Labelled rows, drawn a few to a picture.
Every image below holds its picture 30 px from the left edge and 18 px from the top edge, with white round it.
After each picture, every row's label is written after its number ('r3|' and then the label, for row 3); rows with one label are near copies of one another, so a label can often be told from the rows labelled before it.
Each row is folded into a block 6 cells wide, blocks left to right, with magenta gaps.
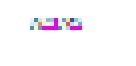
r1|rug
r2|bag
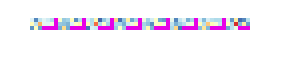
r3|rug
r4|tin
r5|bag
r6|tin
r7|tin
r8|tin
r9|rug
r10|bag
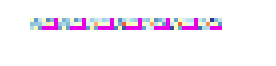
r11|tin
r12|tin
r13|rug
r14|rug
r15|bag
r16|rug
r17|bag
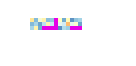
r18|tin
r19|bag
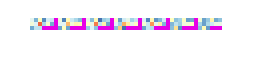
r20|bag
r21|rug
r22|bag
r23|rug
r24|bag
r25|tin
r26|tin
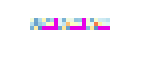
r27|tin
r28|rug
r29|rug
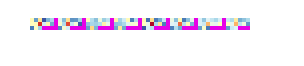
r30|bag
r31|bag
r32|tin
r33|tin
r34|bag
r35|bag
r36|rug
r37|bag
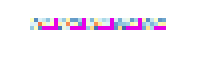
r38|rug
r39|bag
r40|rug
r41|tin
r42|tin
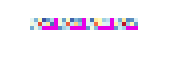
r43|bag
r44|bag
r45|rug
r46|bag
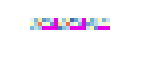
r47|bag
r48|bag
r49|tin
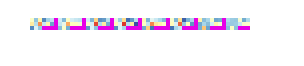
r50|bag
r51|rug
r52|bag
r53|bag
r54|rug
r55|bag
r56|tin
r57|tin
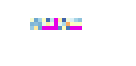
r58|tin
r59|rug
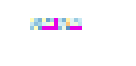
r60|tin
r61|rug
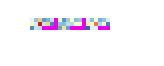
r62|bag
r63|tin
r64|bag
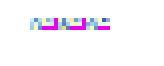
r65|tin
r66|tin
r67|tin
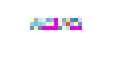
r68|tin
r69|bag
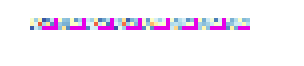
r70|bag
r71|tin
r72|bag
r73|bag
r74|rug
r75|tin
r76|tin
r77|tin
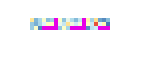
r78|tin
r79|rug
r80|bag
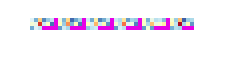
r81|bag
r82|bag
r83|bag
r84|bag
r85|rug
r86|bag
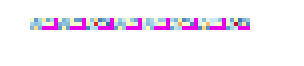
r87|tin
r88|tin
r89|bag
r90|tin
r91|tin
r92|bag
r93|rug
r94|bag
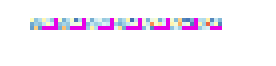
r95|tin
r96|tin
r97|tin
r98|tin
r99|rug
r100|bag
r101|bag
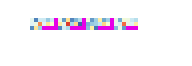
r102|rug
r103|bag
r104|tin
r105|rug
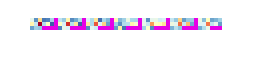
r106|bag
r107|bag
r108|bag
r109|tin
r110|rug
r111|bag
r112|bag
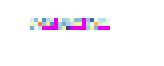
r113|bag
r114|tin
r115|rug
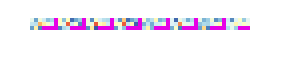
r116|rug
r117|bag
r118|rug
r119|bag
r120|tin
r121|rug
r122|tin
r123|rug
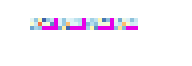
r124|bag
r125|rug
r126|tin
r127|rug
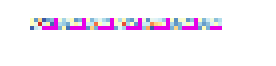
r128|bag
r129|tin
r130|rug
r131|bag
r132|rug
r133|tin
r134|tin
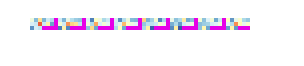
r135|bag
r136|rug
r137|rug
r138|rug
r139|tin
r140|tin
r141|tin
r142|rug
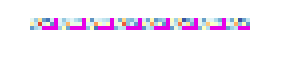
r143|bag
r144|rug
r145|rug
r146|bag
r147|bag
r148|bag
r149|rug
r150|bag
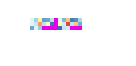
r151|bag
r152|bag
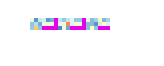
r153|tin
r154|rug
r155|tin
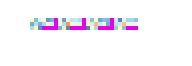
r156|tin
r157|rug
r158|bag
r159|rug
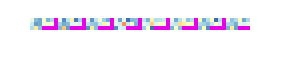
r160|tin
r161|tin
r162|tin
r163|bag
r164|rug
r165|rug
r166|tin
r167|tin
